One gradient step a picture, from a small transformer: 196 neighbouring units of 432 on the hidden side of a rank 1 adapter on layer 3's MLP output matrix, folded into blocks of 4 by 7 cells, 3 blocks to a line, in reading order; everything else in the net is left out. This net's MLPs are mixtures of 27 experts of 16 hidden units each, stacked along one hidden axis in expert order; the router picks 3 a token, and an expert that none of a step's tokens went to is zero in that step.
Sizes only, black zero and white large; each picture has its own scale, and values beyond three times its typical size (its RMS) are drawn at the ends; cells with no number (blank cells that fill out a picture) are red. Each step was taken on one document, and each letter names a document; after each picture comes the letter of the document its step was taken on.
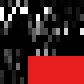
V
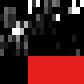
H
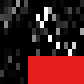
V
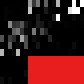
H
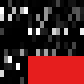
V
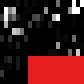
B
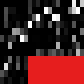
B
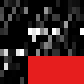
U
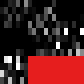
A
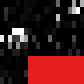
H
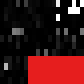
B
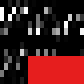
U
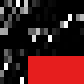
U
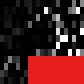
A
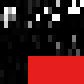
B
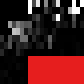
H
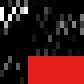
U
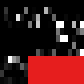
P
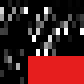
V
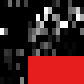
V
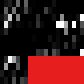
U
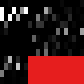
U
